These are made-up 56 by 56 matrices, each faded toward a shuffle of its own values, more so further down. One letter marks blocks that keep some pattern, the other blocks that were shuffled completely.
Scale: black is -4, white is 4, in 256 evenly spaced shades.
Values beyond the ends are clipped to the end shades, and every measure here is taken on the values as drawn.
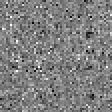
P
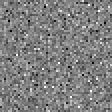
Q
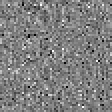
P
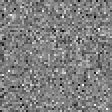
P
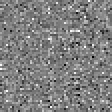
P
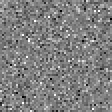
Q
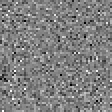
P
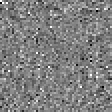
P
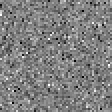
Q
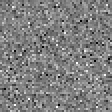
Q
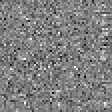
P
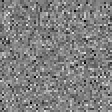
P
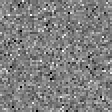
Q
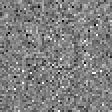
P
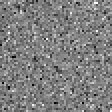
Q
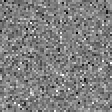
Q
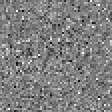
P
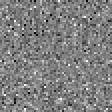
P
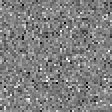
P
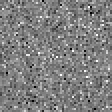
Q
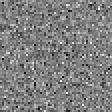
P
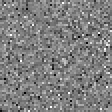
Q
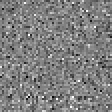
P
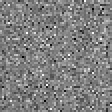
P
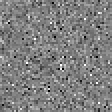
P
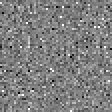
P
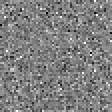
P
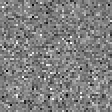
P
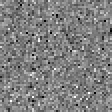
P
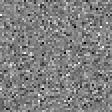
P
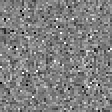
P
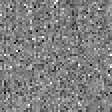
P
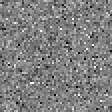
Q
